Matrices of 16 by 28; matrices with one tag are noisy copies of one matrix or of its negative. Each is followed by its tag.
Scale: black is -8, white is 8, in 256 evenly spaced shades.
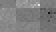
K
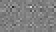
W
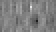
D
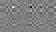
W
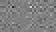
W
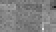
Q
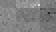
K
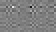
W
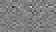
W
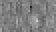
D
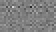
W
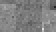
Q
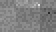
K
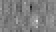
D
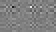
W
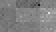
K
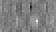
D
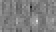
D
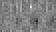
D
